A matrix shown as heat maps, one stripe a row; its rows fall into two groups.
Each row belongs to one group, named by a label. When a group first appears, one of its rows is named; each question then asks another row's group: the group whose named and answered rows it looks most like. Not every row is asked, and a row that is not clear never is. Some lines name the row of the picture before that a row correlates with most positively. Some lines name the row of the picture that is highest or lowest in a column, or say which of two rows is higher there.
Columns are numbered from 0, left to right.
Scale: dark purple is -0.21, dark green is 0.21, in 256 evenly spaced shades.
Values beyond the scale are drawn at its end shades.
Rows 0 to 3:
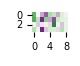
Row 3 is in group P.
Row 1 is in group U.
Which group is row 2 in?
P
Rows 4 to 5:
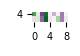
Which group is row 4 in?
U
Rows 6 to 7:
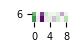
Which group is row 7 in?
U
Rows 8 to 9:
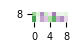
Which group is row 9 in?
P
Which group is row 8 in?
U
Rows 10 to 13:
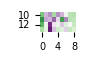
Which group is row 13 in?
P
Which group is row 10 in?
U
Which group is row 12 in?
U
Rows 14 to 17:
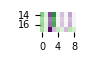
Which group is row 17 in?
P
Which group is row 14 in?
U
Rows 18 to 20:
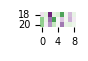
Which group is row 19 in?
U
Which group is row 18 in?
P
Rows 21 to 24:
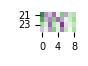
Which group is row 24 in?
U
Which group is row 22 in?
U
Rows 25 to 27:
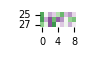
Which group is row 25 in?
P
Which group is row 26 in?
U
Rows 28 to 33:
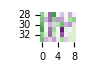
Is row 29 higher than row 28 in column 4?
No
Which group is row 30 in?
P
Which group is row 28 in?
U
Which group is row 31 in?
U
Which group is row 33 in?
P
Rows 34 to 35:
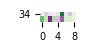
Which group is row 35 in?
U
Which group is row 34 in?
P
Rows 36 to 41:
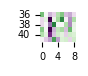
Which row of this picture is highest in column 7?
39
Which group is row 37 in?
P
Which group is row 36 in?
P
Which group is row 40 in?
P
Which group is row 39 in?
P
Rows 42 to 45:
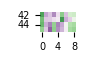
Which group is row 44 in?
U
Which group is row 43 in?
P
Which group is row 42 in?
P
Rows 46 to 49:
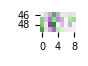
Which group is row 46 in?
U
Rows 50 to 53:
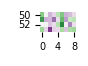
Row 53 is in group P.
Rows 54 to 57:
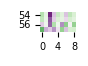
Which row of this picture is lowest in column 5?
56
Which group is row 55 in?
P
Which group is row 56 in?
U
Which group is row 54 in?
P
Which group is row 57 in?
P
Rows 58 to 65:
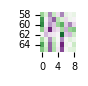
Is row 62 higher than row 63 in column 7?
No
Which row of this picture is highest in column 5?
62
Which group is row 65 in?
U
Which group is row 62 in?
P
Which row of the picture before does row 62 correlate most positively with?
57
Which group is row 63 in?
U
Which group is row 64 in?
U
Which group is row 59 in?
P
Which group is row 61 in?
P
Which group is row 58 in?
U
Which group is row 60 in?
P
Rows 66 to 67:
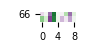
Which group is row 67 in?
U
